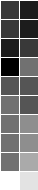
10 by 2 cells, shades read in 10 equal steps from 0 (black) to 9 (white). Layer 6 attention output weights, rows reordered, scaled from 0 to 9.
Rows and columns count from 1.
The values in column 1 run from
0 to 9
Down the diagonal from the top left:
2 1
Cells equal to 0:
1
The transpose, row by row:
2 2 1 0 3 4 4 4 4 9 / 1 1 2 4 3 3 5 5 6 8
